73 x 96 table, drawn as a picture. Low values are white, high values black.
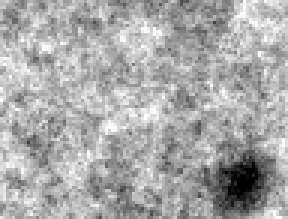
Ninth with the highest average: bottom right. Grain: blotchy. Bumps: one, in the bottom right. Histogram: skewed, a long tail of high values. Mirror symmetry: none.
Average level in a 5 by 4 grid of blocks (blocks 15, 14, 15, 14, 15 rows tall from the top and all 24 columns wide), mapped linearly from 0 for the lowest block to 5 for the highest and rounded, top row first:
1 1 2 0
0 1 1 1
1 0 1 1
1 1 2 3
1 2 2 5
